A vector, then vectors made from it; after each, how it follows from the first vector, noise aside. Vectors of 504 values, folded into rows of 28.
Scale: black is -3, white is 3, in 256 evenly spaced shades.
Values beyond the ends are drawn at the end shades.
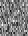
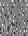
partly zeroed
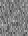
shrunk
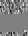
partly zeroed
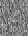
shrunk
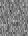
shrunk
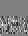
partly zeroed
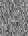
shrunk
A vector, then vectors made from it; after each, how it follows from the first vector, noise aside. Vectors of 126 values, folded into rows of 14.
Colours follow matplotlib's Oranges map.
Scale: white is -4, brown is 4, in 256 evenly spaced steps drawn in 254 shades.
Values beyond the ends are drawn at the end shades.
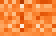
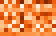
scaled up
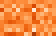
reversed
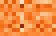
negated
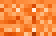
reversed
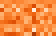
reversed
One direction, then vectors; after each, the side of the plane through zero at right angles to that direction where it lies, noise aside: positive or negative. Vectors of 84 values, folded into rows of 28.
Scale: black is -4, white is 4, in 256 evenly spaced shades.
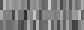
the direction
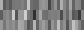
negative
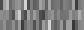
positive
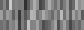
positive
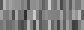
positive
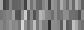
negative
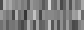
positive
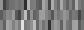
negative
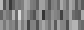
negative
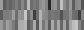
negative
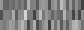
negative
